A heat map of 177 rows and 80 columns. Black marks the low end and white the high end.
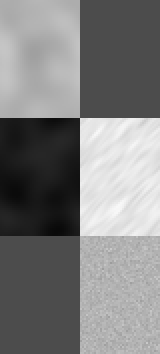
The table splits into 3 rows of 2 panels. Panel 1,1: high, smooth, faint in contrast. Panel 1,2: low, flat. Panel 2,1: very low, smooth, faint in contrast. Panel 2,2: very high, slanting up to the right, faint in contrast. Panel 3,1: low, flat. Panel 3,2: high, fine-grained, faint in contrast.
